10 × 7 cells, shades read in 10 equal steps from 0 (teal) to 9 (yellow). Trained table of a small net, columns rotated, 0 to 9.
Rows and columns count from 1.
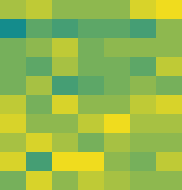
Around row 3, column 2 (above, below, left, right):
3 3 4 7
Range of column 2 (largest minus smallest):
6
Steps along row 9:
down up same down down up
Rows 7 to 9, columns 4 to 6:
7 9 6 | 4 6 5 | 9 5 4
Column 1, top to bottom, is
6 0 4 4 4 7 8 6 8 4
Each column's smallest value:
0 2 2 3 3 2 4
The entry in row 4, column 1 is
4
